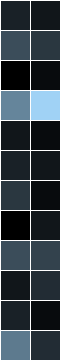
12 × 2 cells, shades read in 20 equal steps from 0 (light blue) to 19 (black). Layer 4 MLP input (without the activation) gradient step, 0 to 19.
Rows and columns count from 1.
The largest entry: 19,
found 2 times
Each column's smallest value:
7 0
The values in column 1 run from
7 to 19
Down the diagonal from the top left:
16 14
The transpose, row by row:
16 12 19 7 17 16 14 19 12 17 16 8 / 17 14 18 0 18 17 18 17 13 15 18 15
